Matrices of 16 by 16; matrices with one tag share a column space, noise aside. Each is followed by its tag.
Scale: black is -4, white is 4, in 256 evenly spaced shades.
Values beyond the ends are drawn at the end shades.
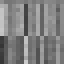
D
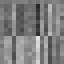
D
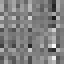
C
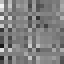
C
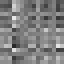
C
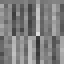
D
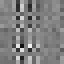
C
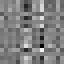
C
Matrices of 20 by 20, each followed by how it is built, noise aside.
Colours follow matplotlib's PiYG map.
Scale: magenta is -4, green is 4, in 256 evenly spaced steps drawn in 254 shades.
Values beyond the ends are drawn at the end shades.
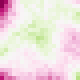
smooth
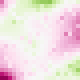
smooth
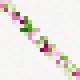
banded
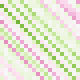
Toeplitz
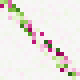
banded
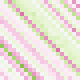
Toeplitz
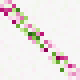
banded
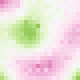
smooth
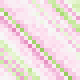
Toeplitz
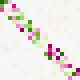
banded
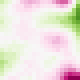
smooth
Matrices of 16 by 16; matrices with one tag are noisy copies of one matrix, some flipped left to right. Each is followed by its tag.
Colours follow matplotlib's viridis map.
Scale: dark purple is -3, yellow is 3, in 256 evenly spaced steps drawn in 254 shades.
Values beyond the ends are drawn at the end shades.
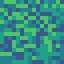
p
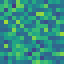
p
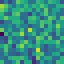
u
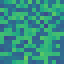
p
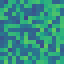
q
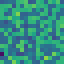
u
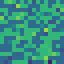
p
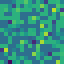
u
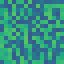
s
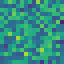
p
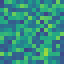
p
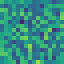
s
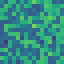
q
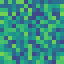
s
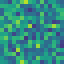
q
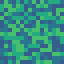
p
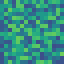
p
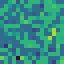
q
